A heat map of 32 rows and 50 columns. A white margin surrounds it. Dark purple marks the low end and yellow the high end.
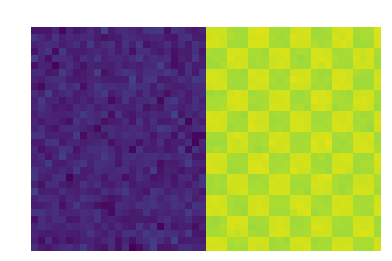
The table splits into one row of 2 panels. Panel 1,1: very low, fine-grained, faint in contrast. Panel 1,2: very high, checkered, faint in contrast.
